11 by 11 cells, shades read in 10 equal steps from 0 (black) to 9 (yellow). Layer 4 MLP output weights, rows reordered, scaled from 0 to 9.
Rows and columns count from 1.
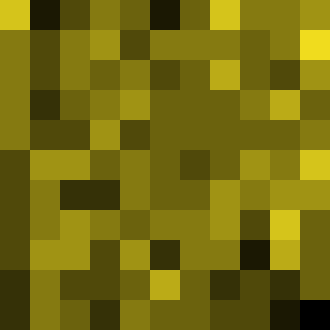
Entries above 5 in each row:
3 2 2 2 1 4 3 3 4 1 0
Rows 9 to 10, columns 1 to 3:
3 6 6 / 2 5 3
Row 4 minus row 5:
0 -1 1 -1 3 0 0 0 1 3 -1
